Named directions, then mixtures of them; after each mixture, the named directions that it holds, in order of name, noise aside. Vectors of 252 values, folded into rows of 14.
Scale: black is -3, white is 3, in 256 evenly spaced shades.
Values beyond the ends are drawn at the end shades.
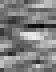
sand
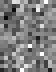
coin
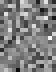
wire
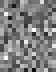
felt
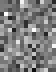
felt, wire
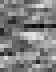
sand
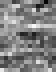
coin, sand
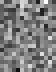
coin, wire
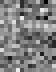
coin, sand, wire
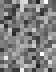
coin, felt, wire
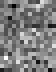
coin, felt, sand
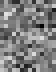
coin, felt, sand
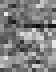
felt, sand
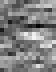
sand
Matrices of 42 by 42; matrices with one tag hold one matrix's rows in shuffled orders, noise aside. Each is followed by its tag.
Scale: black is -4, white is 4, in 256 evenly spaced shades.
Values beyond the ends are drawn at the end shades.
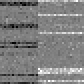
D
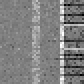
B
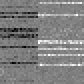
D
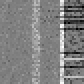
B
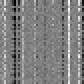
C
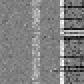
B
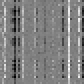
C
